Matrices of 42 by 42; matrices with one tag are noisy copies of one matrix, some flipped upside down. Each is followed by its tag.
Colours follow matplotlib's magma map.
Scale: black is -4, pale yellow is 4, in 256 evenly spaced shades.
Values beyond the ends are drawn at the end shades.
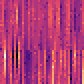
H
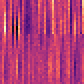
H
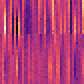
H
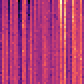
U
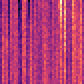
U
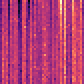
U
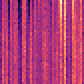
U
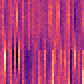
H
